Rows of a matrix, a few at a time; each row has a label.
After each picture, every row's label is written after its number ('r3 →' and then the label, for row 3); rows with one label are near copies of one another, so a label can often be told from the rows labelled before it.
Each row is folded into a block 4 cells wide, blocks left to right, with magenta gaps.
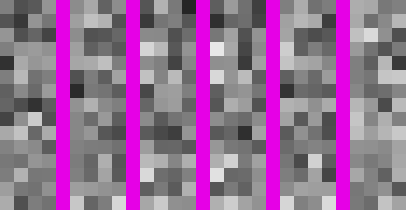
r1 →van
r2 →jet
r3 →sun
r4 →sun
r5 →jet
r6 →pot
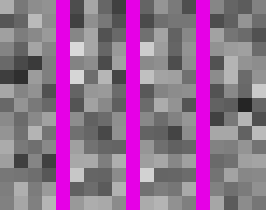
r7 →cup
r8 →sun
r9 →sun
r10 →van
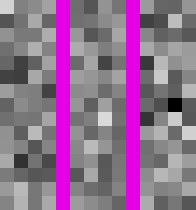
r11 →cup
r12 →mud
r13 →van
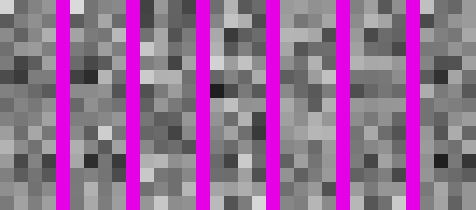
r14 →cup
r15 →cup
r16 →sun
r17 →jet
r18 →pot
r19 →jet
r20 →cup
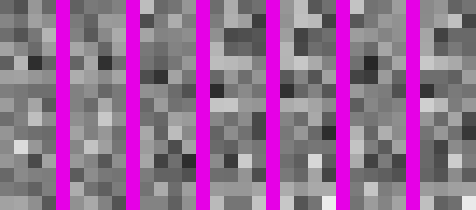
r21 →mud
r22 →mud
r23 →cup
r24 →jet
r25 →jet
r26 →cup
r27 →jet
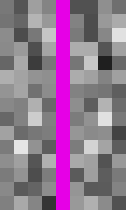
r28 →mud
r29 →mud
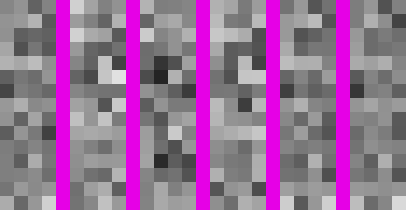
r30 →jet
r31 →pot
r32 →cup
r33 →pot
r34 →jet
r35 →jet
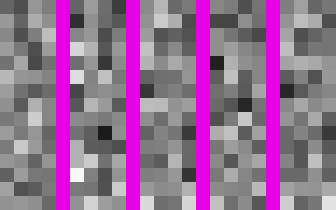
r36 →mud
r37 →sun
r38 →jet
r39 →van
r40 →jet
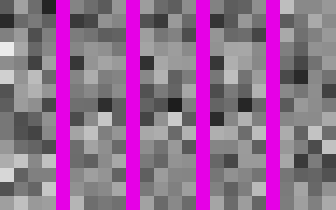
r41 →sun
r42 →van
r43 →van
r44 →van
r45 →cup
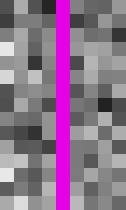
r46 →sun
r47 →van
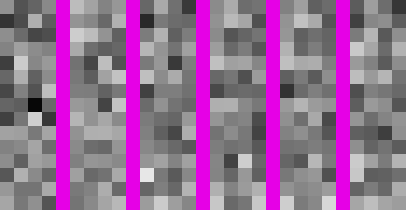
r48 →van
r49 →pot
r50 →sun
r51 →jet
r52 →jet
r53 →sun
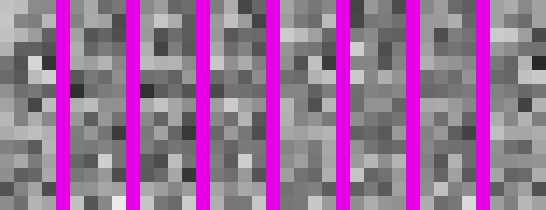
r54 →pot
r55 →jet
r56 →jet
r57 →jet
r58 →pot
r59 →sun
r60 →jet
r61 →pot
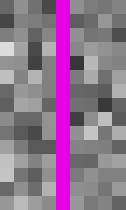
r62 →sun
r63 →van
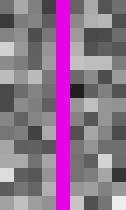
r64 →sun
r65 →jet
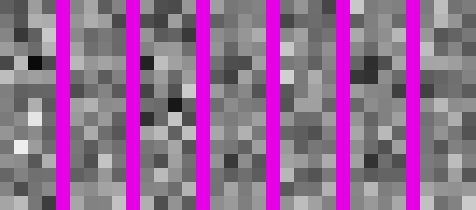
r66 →mud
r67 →jet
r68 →van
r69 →cup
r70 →sun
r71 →cup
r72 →jet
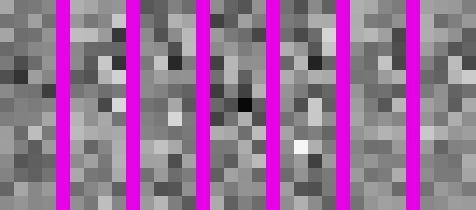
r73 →cup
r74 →pot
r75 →mud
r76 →van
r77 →mud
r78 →pot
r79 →pot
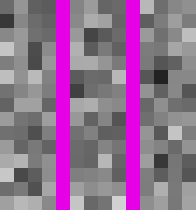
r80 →sun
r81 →jet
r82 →cup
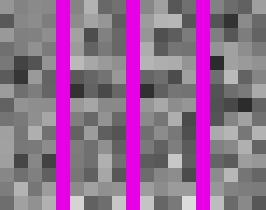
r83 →cup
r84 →jet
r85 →jet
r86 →van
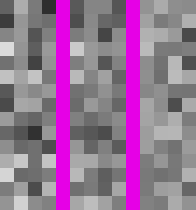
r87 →sun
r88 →sun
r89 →pot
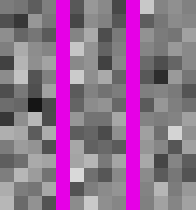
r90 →van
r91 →sun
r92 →cup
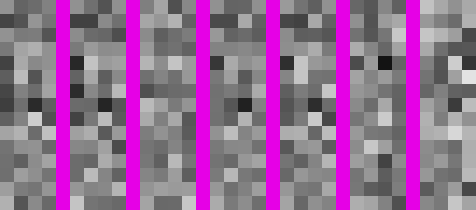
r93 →van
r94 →van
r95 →jet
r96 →van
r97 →van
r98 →mud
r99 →pot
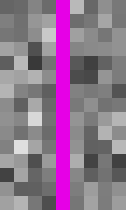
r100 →mud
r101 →cup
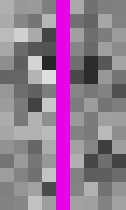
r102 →pot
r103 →cup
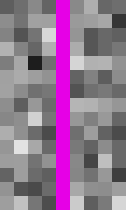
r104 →mud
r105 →jet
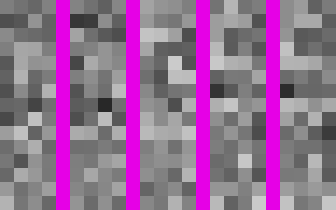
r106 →van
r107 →van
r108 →pot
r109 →jet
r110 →jet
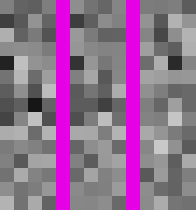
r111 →van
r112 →van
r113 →mud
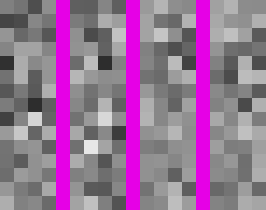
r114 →van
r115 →mud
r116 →pot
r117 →pot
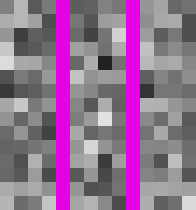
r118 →jet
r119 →mud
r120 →jet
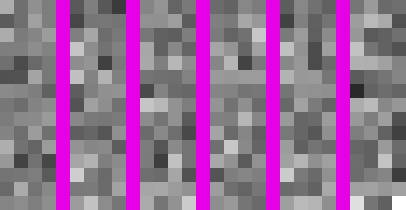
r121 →cup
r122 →sun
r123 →jet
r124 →mud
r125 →sun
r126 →jet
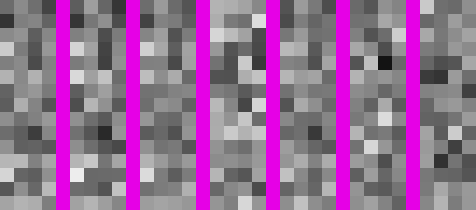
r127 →sun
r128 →sun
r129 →sun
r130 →pot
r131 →sun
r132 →mud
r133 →cup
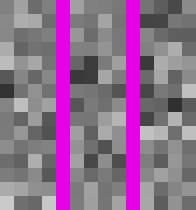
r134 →jet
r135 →cup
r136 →van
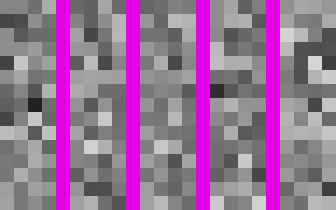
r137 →van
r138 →mud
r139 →mud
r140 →jet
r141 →pot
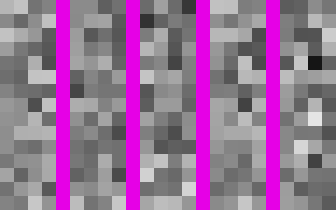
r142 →pot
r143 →jet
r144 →sun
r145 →pot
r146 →mud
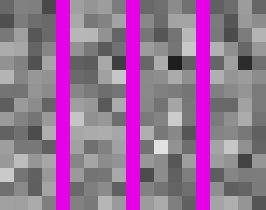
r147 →sun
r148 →pot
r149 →mud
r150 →mud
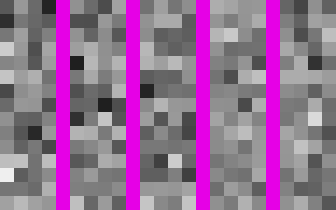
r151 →sun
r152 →van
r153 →jet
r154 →pot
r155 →mud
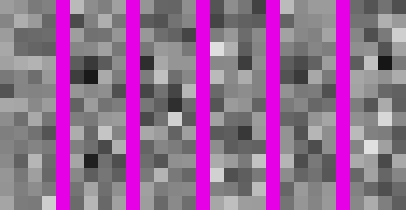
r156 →jet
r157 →cup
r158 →van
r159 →sun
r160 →cup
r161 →mud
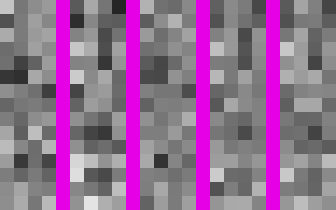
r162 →cup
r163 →sun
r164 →cup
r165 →sun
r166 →sun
